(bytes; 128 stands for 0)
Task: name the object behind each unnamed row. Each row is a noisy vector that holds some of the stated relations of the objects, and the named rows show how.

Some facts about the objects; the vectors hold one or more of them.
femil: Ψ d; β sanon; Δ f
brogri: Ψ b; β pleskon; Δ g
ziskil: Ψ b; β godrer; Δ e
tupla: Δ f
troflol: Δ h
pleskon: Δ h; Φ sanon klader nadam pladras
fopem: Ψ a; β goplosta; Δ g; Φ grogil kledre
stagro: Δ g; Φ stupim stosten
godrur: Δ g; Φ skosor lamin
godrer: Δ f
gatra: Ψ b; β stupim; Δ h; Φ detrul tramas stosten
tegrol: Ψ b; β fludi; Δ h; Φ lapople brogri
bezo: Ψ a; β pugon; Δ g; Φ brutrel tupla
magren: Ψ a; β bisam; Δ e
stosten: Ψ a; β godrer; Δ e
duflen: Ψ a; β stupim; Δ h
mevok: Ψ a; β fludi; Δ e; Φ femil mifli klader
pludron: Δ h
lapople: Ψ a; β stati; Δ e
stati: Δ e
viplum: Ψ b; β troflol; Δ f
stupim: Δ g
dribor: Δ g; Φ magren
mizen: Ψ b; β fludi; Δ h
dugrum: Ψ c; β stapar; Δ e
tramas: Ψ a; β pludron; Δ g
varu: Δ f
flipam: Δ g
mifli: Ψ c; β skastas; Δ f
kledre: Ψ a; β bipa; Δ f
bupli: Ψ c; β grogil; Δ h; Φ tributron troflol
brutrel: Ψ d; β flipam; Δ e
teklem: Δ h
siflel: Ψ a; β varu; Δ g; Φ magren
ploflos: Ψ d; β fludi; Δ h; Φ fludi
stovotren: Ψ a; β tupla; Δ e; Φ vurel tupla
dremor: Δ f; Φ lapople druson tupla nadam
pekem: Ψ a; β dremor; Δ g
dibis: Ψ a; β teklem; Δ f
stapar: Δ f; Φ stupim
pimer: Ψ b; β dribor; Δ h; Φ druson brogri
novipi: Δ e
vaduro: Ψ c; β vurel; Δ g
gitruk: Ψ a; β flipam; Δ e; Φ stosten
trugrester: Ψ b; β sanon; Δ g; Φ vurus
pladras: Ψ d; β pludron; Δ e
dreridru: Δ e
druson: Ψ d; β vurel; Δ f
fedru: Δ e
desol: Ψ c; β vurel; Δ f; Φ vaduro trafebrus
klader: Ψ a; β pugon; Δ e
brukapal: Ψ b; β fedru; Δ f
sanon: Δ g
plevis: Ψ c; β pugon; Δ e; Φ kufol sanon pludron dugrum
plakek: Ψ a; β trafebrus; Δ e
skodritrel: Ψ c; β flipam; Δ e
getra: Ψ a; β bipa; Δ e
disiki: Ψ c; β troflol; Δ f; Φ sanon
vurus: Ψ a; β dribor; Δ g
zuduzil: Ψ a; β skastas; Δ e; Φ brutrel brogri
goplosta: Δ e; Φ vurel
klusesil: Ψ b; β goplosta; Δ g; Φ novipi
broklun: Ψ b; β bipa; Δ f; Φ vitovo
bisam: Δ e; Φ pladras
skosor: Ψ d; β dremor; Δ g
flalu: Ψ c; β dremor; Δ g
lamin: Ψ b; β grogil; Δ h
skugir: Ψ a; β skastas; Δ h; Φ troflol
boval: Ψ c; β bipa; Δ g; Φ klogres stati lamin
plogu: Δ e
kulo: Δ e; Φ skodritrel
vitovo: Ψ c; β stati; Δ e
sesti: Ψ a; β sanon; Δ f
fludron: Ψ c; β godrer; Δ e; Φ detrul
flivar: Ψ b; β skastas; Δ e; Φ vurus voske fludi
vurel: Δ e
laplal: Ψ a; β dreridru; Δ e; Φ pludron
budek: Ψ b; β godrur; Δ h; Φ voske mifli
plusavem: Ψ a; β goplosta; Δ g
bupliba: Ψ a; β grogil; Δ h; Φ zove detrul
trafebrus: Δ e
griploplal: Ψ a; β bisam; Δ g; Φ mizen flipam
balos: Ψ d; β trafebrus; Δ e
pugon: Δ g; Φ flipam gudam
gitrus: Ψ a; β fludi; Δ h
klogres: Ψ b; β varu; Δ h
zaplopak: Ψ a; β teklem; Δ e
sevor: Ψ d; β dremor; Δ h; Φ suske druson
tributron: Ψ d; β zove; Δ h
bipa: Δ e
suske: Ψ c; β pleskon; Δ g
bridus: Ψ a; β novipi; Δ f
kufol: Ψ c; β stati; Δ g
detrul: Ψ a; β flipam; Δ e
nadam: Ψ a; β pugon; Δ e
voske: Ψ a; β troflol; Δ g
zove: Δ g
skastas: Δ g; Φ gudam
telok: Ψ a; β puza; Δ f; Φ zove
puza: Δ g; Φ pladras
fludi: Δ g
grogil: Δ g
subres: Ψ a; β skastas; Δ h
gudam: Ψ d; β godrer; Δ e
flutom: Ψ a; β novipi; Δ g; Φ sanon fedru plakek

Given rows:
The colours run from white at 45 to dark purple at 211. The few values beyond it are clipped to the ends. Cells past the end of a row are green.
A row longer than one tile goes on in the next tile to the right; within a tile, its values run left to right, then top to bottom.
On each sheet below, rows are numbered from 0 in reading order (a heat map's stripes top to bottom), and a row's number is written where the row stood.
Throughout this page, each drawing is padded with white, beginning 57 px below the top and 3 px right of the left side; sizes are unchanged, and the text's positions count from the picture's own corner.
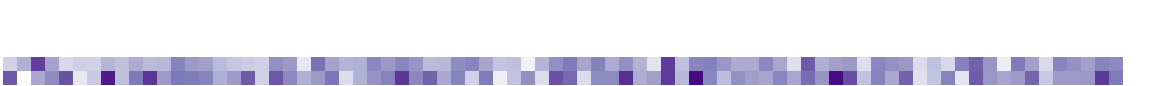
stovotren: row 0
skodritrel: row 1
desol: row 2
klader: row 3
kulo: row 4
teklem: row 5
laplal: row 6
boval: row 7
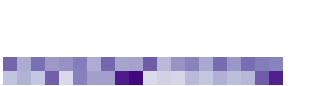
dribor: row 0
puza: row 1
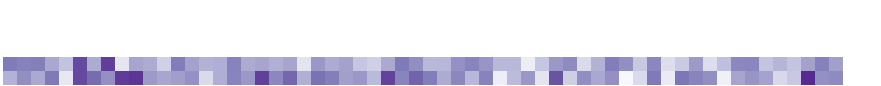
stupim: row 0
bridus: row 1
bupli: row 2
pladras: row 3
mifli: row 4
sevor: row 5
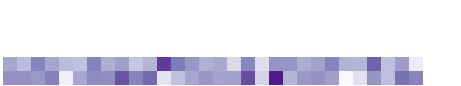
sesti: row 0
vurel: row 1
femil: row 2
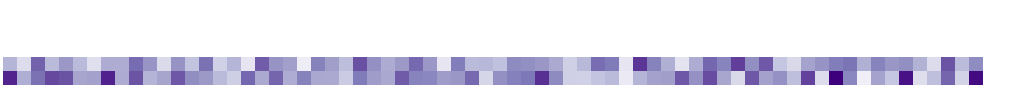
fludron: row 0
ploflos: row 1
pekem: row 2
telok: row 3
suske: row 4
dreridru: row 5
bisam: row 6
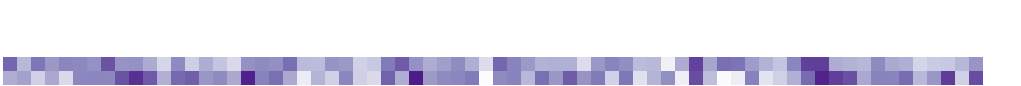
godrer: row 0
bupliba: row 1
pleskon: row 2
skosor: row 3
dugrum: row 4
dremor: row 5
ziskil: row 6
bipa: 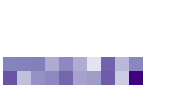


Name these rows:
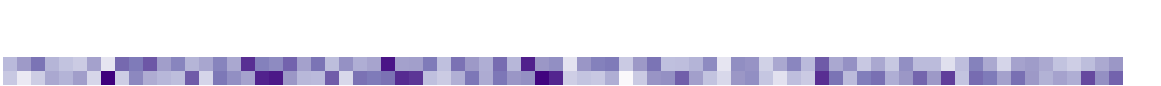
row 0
tegrol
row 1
godrur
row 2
stapar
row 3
pugon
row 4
druson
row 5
flutom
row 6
mizen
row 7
duflen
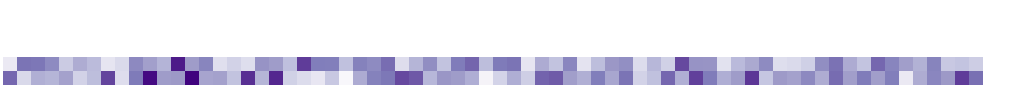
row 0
lapople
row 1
gitruk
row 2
tupla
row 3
kufol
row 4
budek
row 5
skugir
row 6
kledre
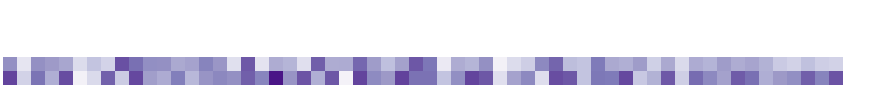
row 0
plevis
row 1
troflol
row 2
tramas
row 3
flivar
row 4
balos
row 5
klogres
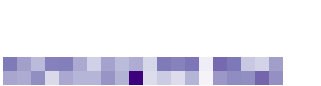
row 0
pludron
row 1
brogri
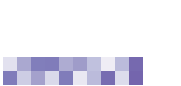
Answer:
nadam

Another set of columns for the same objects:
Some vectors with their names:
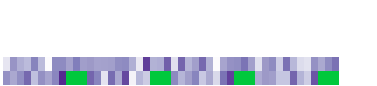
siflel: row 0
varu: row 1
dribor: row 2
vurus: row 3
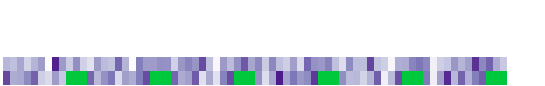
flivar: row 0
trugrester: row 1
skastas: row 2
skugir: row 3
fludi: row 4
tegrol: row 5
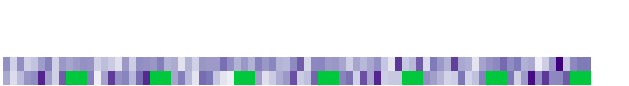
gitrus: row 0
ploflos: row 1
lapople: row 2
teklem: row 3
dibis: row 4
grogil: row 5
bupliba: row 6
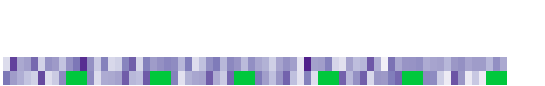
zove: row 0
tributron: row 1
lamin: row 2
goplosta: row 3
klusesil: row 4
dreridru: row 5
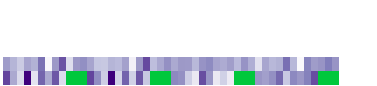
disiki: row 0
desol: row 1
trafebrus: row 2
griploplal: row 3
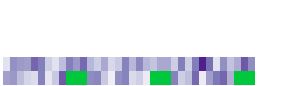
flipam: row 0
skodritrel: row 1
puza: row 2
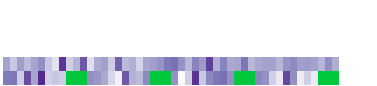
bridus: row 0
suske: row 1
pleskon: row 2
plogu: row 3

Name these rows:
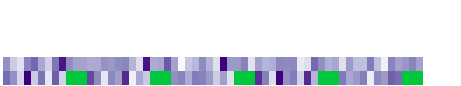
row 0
dremor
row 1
godrer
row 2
zuduzil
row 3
stapar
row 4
boval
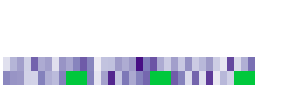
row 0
skosor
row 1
pimer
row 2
mifli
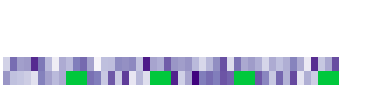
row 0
sanon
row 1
druson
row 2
gatra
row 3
femil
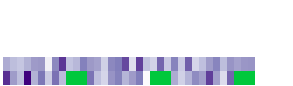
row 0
broklun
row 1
bisam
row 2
subres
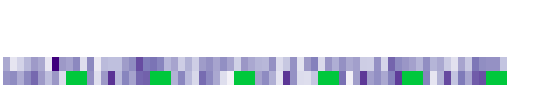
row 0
stovotren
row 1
sevor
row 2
nadam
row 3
magren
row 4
budek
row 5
bupli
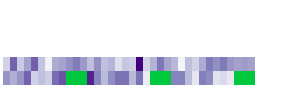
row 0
pugon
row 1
fludron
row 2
brutrel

